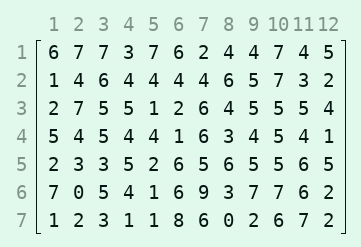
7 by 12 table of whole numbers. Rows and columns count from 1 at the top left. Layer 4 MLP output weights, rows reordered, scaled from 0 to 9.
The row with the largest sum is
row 1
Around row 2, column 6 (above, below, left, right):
6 2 4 4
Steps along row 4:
down up down same down up down up up down down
